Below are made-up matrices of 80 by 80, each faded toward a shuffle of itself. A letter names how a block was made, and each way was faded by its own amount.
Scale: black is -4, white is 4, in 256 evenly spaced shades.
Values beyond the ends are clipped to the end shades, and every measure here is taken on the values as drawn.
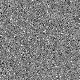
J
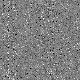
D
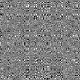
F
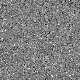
J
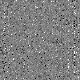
D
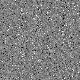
D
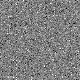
J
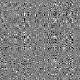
F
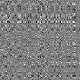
F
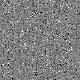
D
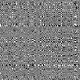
F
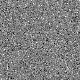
J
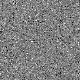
J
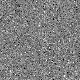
J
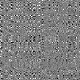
F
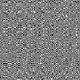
F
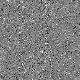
D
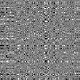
F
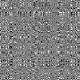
F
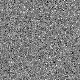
J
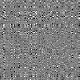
F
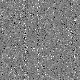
D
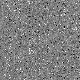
D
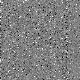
D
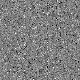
J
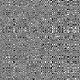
F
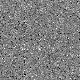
J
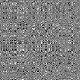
F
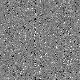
D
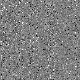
D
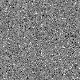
J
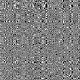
F
